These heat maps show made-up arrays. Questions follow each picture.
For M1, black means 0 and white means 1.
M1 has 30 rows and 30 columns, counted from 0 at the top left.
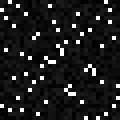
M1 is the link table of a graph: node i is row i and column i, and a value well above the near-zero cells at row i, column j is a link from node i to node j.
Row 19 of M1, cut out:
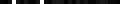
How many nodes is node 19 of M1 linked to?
2
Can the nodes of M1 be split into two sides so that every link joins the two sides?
yes
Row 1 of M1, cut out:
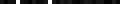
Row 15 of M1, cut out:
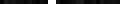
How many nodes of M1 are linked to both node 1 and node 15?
1
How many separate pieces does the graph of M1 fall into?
1
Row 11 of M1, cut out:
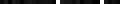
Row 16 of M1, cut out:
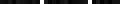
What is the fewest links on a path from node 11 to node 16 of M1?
4
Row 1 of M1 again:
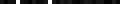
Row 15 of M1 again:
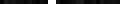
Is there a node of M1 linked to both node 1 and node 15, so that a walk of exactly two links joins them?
yes
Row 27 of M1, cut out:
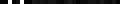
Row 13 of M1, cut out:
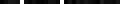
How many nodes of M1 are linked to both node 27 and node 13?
1
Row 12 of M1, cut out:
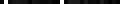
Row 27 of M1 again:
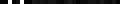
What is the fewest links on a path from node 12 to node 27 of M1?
4
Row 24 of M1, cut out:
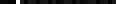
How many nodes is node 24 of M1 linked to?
2
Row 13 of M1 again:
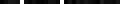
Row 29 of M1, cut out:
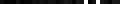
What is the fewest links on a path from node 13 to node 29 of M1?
6
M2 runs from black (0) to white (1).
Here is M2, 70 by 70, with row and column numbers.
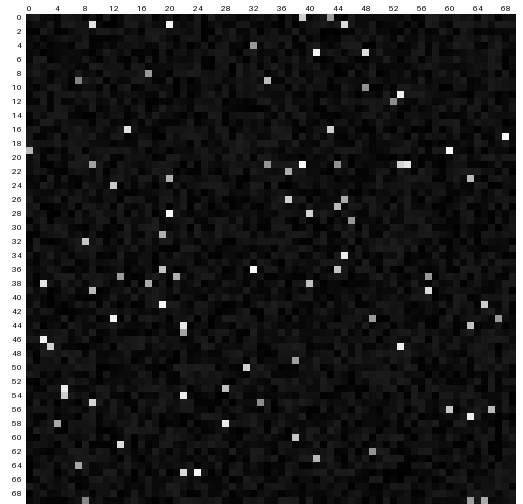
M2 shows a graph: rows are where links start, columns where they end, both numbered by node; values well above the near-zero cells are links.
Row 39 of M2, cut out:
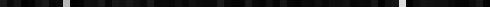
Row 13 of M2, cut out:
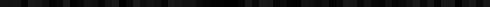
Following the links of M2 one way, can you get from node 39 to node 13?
yes
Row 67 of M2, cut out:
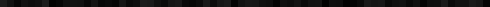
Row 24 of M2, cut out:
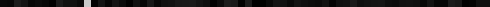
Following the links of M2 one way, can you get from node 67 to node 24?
no
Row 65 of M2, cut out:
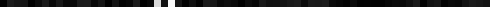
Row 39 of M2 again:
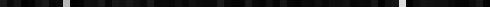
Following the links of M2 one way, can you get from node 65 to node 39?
yes
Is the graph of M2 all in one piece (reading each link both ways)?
no
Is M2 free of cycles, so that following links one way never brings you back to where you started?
no
